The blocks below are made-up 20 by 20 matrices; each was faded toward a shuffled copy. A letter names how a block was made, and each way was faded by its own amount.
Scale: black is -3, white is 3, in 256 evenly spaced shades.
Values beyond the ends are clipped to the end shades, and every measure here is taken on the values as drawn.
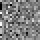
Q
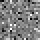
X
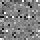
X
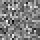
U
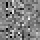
Q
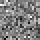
U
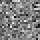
U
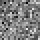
U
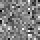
Q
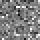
X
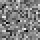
U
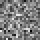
U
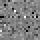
X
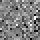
Q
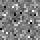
X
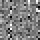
Q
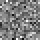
U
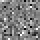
X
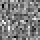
U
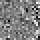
Q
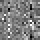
Q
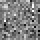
Q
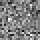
U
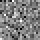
X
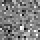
X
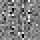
Q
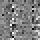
Q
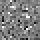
X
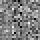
Q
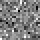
X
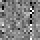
Q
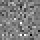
X
